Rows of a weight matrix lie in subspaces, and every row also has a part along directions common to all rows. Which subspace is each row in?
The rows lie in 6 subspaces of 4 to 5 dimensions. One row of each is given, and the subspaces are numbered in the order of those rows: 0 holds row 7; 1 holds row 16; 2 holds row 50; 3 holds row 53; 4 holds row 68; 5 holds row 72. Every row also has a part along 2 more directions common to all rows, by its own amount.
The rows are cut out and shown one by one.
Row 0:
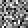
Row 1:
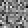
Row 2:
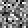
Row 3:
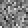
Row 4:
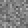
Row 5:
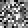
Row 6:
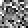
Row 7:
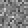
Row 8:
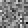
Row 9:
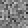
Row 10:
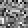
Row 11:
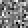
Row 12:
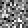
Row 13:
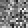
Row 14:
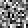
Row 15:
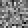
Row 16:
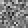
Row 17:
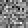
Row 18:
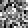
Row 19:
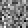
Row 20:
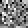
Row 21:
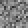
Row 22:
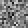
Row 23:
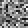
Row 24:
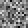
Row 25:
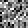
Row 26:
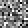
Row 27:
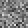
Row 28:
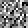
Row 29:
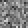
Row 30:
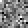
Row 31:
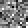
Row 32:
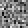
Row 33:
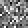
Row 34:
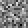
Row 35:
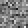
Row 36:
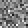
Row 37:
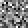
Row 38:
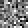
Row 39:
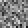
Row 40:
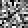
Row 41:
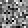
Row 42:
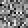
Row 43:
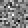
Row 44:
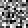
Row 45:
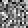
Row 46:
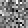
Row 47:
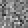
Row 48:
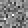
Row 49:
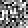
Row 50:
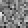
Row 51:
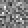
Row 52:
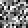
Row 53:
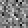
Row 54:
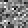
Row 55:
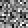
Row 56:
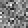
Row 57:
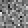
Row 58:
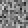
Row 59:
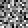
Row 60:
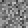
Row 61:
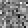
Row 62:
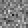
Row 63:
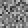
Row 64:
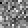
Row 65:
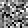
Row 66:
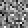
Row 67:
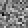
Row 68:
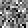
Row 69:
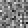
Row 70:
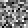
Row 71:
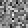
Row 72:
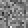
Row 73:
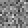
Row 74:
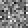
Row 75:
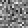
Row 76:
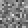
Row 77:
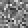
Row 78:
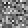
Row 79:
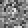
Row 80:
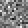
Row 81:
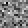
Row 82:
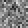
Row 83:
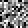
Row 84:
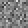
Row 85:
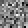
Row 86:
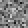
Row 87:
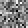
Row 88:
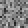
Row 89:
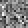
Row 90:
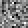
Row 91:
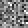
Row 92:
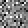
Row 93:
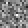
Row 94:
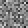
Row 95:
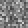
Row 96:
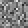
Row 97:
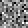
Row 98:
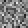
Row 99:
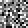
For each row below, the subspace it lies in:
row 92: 4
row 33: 0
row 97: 2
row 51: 0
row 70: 4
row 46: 4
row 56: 0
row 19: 2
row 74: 5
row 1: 3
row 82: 0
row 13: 4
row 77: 5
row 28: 3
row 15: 1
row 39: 0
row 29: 0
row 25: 0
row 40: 1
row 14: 5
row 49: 5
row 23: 1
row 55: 4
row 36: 1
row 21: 0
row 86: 5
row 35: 3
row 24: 5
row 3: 1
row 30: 2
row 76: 3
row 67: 2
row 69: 2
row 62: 1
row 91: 2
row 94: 4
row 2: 3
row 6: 3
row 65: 1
